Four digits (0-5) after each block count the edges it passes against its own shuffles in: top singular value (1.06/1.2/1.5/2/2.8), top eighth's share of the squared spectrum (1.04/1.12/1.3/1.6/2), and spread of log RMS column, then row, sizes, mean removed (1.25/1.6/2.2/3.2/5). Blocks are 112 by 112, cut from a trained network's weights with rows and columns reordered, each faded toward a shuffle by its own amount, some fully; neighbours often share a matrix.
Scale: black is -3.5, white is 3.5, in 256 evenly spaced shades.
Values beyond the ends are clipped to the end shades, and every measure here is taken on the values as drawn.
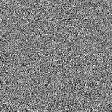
3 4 1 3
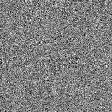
3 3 0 1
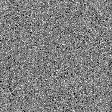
0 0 0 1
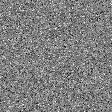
0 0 0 0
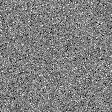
0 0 0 0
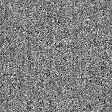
2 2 0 1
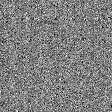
1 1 0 1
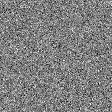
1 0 0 0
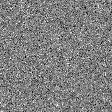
0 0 0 0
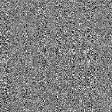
3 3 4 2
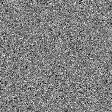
1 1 0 1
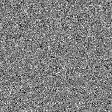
1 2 0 2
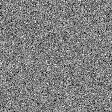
0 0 0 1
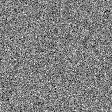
0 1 0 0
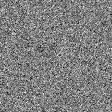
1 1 0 0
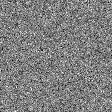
1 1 0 1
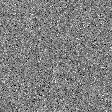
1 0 0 0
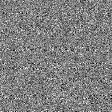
2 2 0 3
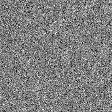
2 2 0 1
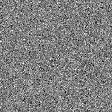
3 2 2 0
